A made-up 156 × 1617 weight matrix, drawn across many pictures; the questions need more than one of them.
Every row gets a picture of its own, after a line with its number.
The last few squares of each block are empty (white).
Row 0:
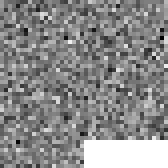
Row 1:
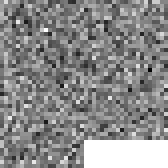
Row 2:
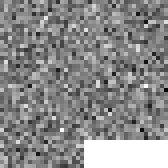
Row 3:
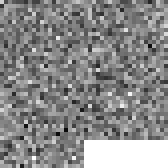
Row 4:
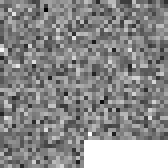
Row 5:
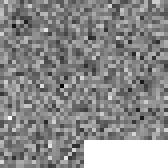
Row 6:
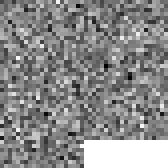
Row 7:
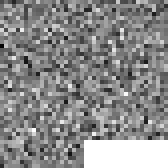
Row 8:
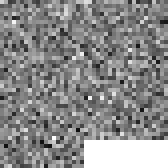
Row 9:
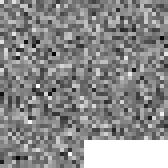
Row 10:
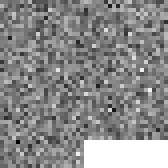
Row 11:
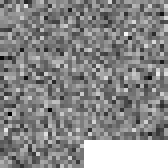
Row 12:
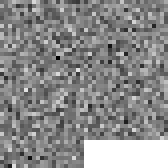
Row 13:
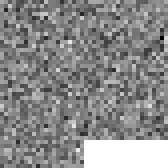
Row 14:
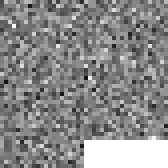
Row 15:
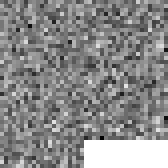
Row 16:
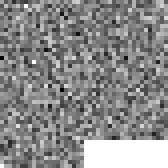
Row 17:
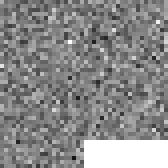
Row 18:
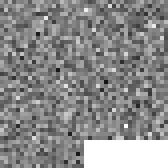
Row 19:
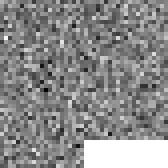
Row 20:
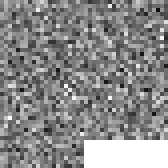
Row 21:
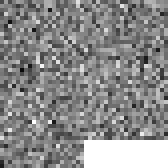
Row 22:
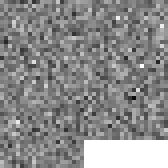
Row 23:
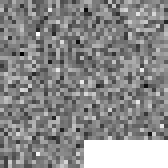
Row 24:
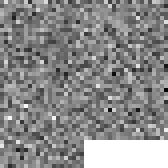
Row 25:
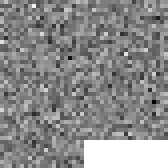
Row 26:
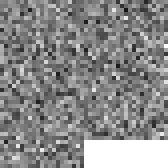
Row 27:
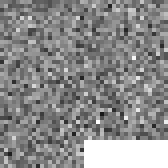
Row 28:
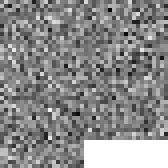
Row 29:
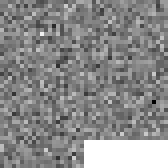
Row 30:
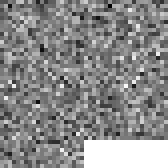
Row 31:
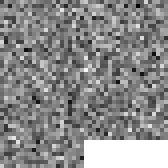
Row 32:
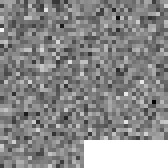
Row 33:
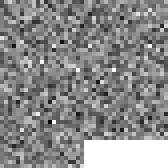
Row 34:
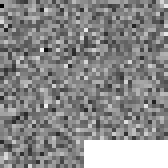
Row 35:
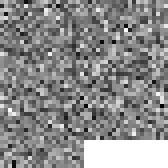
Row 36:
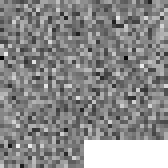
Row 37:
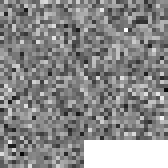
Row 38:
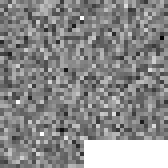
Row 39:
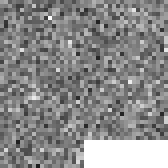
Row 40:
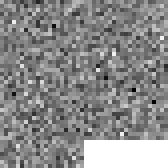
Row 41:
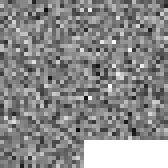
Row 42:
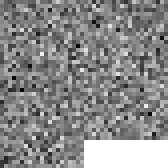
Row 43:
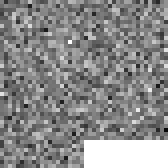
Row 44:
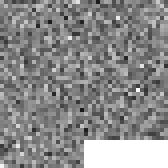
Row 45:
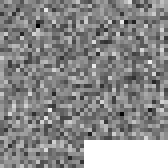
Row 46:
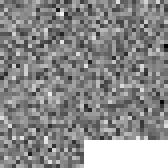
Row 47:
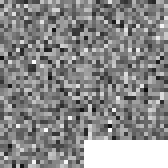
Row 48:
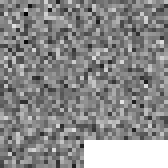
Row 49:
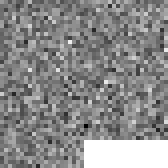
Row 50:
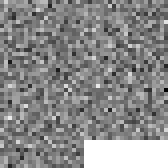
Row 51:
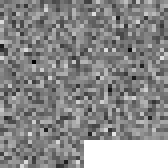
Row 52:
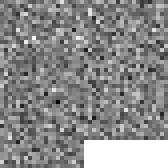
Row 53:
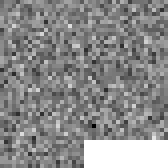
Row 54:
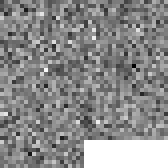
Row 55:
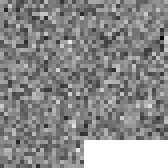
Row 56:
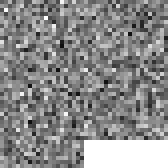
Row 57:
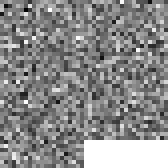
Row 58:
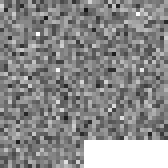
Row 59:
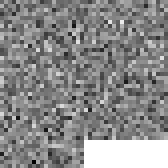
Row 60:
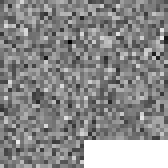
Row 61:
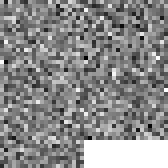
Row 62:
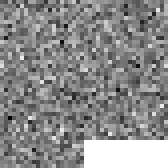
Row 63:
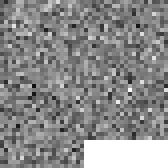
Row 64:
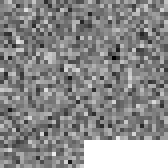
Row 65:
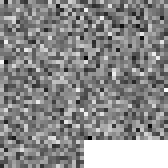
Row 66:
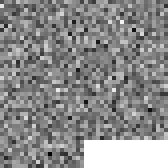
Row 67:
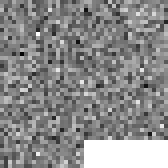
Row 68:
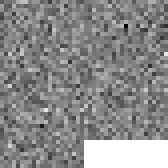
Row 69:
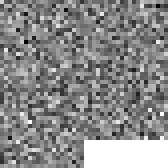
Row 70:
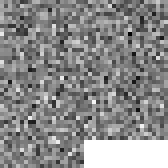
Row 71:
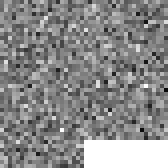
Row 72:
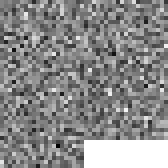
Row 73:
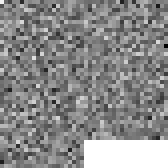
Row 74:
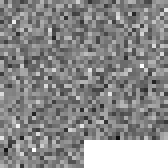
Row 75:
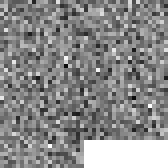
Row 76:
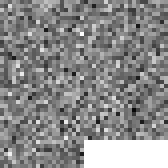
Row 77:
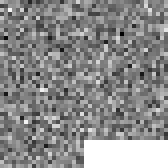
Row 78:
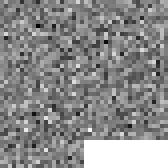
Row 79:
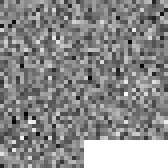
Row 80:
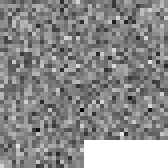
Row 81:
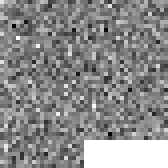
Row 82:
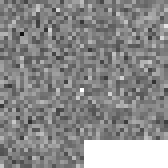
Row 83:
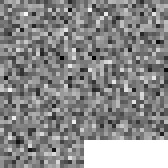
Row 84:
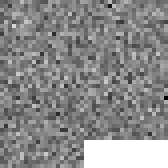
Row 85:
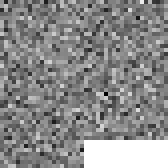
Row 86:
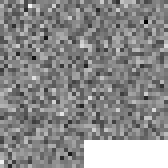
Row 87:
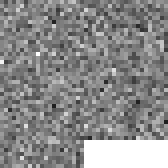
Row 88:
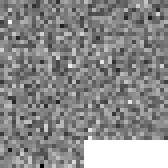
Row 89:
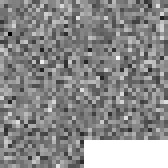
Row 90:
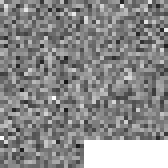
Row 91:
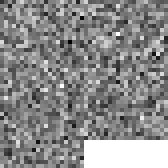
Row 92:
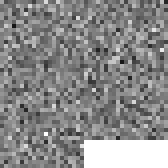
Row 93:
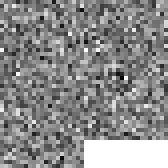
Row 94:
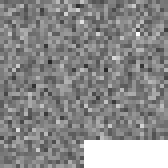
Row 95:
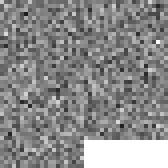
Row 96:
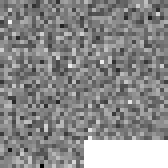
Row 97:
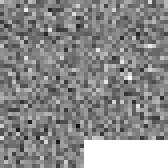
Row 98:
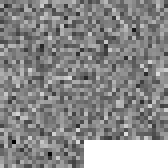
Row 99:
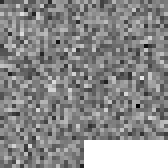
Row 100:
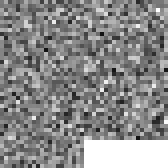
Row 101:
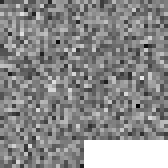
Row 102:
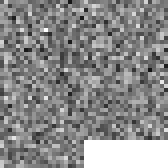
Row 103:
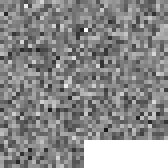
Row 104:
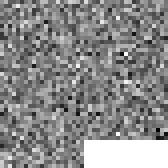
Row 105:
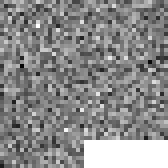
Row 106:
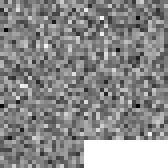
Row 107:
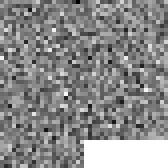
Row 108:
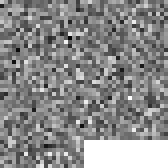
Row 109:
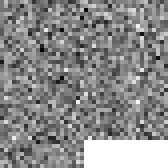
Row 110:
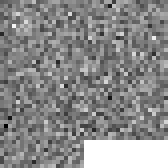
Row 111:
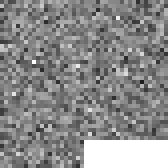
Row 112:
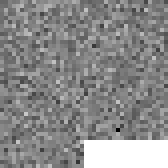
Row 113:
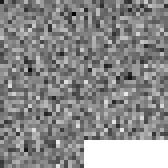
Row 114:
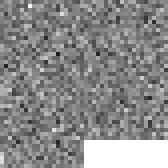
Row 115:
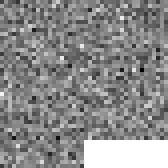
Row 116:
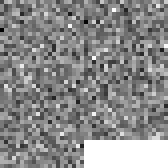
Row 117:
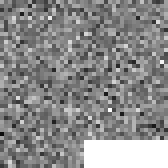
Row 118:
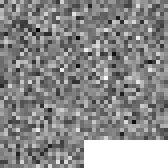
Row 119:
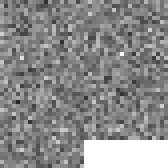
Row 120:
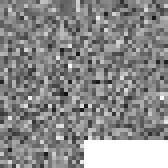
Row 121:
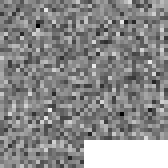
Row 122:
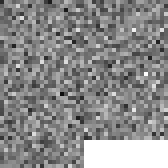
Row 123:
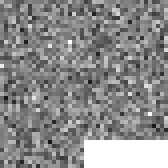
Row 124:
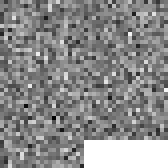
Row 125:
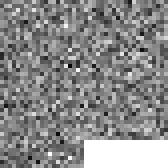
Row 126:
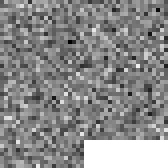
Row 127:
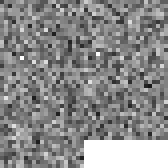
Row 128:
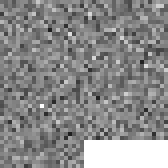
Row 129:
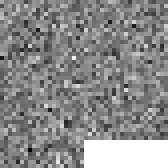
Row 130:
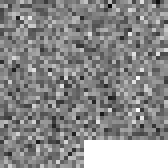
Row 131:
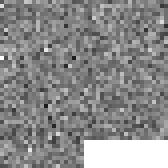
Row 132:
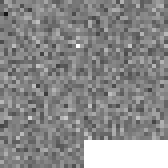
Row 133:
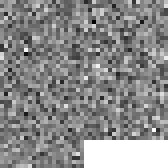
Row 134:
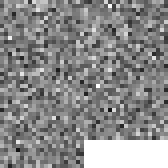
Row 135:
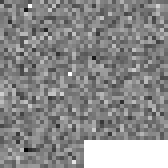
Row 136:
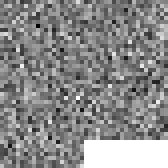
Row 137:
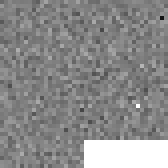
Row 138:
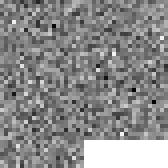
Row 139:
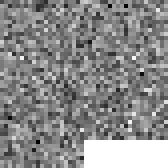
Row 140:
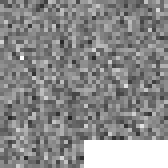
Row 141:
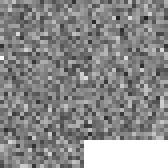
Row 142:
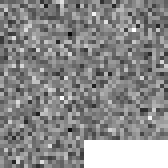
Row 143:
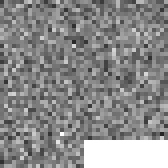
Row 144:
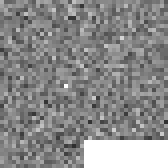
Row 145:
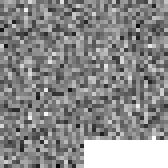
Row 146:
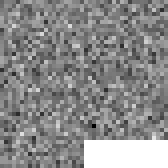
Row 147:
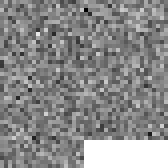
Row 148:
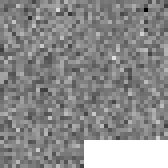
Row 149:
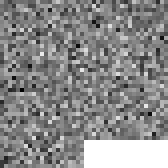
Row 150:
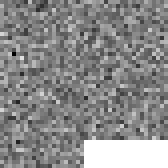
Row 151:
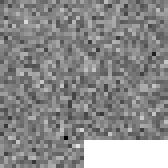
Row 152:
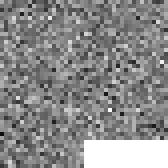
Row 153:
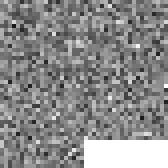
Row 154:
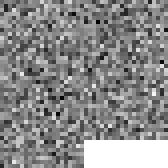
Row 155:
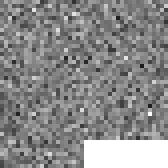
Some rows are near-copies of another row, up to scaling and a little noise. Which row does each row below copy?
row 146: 53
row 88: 96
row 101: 99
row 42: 149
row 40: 138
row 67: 23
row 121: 45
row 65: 61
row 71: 2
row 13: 55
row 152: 117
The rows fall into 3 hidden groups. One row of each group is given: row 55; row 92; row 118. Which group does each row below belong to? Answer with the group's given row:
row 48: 92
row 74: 118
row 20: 55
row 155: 118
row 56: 55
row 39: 55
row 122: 92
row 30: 55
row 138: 118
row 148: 92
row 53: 92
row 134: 55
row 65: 55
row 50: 55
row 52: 92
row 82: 118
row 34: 118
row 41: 118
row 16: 118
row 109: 55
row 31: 55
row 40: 118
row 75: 118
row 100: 55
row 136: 118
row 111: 118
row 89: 118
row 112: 55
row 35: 118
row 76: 55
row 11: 118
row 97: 92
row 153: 55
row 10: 55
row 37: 118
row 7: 92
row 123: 55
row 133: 118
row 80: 118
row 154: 92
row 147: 55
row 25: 118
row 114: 92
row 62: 55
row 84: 55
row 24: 55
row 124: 55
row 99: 92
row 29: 118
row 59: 118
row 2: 55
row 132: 92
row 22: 118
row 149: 92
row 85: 55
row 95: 92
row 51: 118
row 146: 92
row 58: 55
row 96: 118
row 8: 118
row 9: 92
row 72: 92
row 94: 92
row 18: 55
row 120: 118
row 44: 118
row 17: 55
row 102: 55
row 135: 92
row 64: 92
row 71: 55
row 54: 92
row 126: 55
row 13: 55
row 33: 92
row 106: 55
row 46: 92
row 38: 55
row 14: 92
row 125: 118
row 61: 55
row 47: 118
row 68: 118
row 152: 55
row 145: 92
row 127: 55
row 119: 55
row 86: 92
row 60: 55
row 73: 92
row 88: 118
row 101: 92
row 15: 55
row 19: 55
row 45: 118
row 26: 92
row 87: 55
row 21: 92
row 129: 118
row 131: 118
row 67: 55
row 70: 55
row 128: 92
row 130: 55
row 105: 118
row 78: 118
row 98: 118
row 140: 55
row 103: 118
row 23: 55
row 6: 92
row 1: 55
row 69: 92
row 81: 55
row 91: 55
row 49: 55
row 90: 92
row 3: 118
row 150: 55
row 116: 92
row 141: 118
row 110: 55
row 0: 55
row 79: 118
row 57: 92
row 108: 118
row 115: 92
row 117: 55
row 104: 118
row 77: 118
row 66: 118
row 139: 55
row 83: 92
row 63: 55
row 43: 55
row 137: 118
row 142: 92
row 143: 92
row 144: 92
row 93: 118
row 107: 118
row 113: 92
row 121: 118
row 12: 118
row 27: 55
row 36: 118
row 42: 92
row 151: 55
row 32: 118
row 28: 118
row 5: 55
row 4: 118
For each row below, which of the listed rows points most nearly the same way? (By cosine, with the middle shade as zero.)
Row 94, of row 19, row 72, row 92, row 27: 92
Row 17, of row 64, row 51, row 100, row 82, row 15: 100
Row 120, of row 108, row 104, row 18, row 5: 104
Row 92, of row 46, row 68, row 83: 83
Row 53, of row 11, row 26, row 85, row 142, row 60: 26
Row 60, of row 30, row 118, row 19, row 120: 30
